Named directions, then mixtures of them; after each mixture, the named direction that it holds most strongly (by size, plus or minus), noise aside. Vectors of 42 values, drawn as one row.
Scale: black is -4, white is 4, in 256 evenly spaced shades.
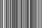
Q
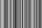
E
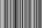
E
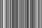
Q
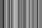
Q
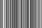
Q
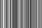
Q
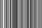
Q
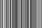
Q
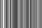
Q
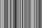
E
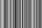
E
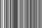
Q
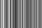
E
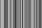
E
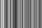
E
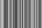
E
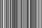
Q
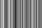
E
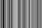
Q
